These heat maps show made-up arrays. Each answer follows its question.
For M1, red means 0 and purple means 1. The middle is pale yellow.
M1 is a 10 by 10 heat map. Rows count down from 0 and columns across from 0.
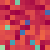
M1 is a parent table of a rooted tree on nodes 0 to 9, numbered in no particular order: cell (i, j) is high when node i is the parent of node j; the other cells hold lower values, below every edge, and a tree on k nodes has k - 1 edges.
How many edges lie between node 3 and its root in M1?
4
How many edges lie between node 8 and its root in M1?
0
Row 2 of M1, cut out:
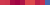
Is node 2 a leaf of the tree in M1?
no
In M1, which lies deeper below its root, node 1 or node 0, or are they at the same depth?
node 1
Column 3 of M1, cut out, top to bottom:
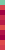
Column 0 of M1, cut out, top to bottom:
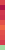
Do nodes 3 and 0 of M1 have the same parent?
no
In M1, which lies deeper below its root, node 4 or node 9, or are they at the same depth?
the same depth
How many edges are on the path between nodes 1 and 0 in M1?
7
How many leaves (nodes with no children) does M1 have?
3
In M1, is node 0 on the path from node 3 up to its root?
yes
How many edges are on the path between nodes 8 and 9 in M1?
2
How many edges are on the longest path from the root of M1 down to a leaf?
4
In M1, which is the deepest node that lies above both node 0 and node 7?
9
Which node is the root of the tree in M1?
8
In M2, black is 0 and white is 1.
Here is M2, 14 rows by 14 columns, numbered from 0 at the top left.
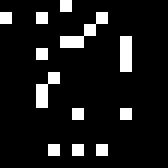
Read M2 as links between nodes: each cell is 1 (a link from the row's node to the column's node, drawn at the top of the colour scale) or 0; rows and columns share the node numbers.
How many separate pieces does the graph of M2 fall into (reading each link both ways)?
3
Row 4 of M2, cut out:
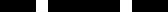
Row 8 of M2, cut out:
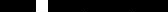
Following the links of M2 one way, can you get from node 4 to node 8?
no
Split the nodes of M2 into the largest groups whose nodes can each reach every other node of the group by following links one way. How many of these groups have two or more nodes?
1
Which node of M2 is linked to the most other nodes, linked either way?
node 3
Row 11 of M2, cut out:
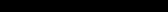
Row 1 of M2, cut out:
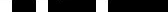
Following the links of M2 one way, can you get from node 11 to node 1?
no
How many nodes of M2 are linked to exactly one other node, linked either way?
1
